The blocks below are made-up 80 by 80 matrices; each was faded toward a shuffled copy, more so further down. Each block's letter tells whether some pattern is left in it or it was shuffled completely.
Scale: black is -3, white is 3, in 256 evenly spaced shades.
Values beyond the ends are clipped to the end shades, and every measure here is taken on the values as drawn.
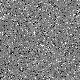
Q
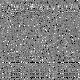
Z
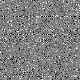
Z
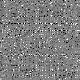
Z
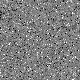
Q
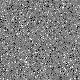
Q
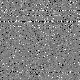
Z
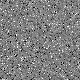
Q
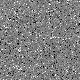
Q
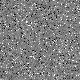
Q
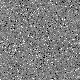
Q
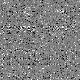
Z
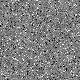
Q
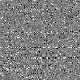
Z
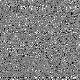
Z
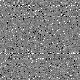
Z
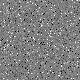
Q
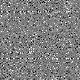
Z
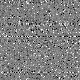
Z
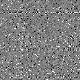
Z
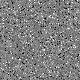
Q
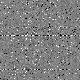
Z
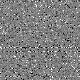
Z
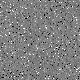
Q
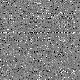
Z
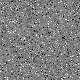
Q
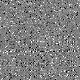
Z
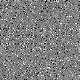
Z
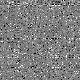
Z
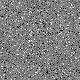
Q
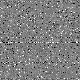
Z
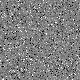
Q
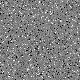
Q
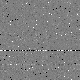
Z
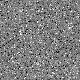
Q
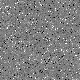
Q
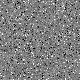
Q
